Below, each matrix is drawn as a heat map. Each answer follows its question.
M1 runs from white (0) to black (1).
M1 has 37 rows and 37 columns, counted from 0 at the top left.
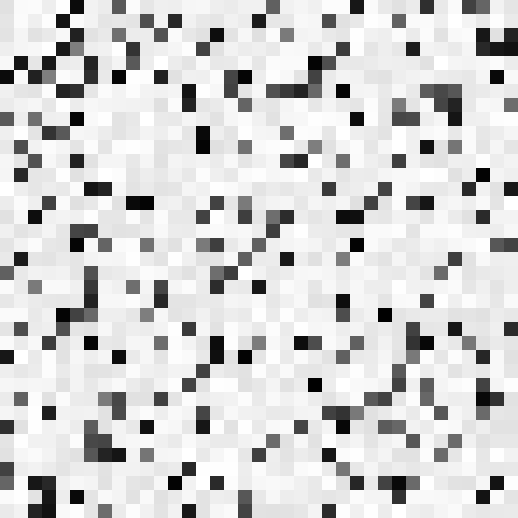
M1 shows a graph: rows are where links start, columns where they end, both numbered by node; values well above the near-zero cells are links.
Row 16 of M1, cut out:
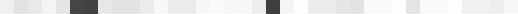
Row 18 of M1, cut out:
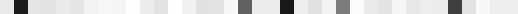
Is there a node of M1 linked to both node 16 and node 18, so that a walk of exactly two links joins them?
no
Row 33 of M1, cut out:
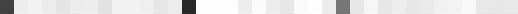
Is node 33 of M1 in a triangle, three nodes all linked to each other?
no
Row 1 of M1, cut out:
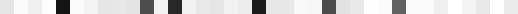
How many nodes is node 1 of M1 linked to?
6
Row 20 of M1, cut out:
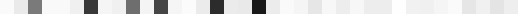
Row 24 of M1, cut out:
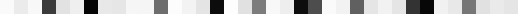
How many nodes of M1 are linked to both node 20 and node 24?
4
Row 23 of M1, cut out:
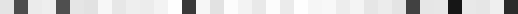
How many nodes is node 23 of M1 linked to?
6
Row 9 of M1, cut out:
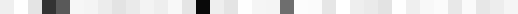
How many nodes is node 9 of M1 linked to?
4
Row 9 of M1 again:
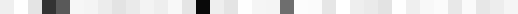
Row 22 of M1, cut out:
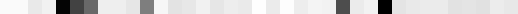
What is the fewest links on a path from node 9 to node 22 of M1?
2
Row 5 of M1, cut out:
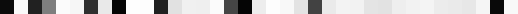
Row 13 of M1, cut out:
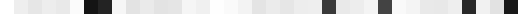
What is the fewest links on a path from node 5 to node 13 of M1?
2
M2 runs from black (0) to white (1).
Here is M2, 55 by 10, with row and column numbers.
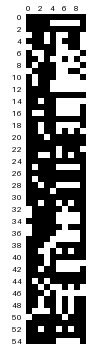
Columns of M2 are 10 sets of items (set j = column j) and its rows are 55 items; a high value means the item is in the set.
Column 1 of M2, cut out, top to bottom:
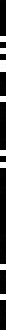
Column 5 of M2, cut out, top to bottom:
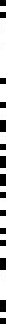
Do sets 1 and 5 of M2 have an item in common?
yes
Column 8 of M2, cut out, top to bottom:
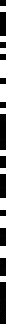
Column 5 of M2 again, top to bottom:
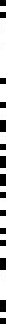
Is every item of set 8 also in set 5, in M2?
yes
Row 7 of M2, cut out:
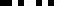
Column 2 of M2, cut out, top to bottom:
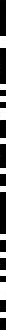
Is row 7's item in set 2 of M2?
yes
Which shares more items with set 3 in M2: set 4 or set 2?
set 2
